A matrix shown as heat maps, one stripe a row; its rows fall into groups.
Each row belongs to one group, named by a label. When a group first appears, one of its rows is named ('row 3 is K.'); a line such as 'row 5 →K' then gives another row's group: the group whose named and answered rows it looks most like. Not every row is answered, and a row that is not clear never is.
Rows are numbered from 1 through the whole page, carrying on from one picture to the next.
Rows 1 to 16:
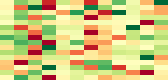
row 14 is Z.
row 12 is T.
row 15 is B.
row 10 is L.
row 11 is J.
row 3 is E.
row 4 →L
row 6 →T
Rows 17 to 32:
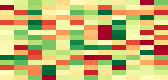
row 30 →Z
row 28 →J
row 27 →T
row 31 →L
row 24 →E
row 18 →E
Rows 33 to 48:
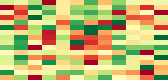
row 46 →T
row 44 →J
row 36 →B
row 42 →J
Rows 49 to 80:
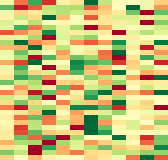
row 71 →L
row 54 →L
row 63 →E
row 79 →J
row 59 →E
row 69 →E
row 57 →J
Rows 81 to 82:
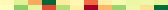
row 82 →J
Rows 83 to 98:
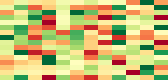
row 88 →J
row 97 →T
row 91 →E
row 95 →Z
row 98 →J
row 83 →T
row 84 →J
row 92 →T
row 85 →B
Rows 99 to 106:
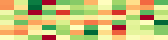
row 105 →Z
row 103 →J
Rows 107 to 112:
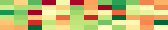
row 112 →B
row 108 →E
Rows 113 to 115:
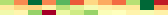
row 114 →T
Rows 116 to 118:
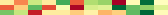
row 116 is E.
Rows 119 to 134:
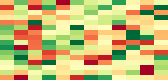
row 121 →T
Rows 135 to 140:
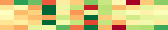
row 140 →Z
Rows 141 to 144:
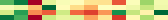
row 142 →L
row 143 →J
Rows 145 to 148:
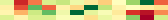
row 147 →B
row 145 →T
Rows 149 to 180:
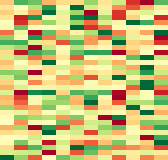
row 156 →E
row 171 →T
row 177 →J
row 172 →E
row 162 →T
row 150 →B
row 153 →T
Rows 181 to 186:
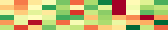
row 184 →B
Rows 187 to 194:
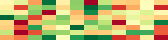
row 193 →T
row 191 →Z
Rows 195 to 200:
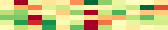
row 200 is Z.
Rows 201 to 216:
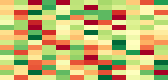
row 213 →J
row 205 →L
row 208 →B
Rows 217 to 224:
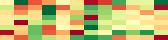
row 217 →J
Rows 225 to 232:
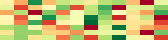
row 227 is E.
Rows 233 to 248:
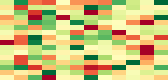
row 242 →B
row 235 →L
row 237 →B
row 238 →L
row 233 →J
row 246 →J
